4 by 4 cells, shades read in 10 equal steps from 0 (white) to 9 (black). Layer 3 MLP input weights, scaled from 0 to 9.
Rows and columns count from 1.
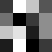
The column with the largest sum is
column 3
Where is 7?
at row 1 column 1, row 2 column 3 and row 4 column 4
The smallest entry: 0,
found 2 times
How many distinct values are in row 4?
4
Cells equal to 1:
1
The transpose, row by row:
7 5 2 8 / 0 9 1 0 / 2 7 8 9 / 6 4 4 7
